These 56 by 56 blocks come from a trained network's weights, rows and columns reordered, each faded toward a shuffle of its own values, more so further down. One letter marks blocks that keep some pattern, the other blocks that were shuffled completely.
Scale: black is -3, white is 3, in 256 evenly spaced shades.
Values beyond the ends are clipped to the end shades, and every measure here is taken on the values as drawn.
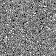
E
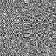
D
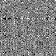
D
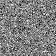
E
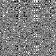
D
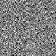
D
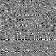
D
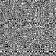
D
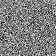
E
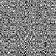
D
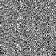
D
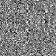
D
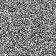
E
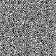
D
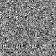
D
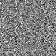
D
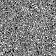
E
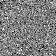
E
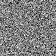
E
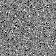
E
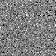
D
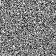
E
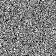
E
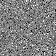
E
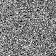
E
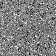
E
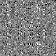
D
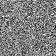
E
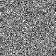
D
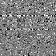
D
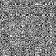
D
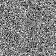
E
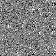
D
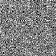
D
